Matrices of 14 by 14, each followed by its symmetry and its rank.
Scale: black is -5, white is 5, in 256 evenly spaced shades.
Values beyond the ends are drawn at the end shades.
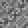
symmetric, full rank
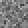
symmetric, full rank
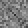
symmetric, full rank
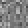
neither, rank three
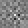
symmetric, rank three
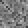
symmetric, full rank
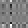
neither, rank one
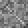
symmetric, full rank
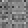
neither, rank three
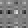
neither, rank one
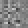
neither, rank three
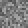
symmetric, full rank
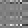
neither, rank one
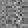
neither, rank three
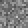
symmetric, full rank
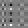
neither, rank one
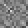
symmetric, rank three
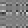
neither, rank one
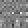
neither, rank three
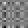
neither, rank one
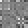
symmetric, rank three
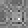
symmetric, rank three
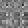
neither, rank three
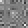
symmetric, rank three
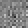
neither, rank three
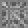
symmetric, rank three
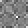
symmetric, rank three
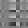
neither, rank one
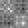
symmetric, rank three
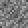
symmetric, full rank
